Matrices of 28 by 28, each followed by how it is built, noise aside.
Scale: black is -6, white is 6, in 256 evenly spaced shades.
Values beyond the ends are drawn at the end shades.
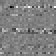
uneven rows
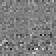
uneven rows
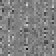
uneven columns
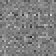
uneven rows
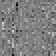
uneven columns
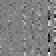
uneven columns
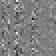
uneven columns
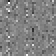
uneven columns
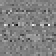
uneven rows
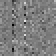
uneven columns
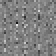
uneven columns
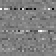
uneven rows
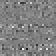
uneven rows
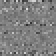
uneven rows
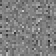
uneven columns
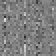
uneven columns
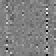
uneven columns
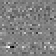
uneven rows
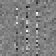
uneven columns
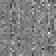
uneven columns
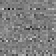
uneven rows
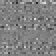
uneven rows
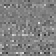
uneven rows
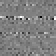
uneven rows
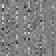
uneven columns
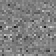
uneven rows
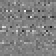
uneven rows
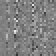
uneven columns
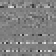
uneven rows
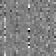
uneven columns
